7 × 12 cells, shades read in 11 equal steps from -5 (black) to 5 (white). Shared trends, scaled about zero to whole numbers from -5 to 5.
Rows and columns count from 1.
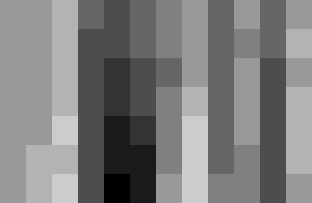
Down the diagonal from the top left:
1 1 2 -2 -4 -4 1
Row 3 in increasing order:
-3 -2 -2 -2 -1 -1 1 1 1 1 1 2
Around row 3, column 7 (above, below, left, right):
0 0 -2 1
